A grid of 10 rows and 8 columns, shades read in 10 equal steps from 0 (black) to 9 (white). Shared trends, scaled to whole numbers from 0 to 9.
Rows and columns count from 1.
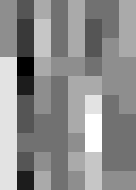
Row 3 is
5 2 7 4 6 3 5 6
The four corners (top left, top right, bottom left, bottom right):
5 6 8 5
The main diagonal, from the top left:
5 2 7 5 6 8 4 4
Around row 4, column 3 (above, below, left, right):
7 5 0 5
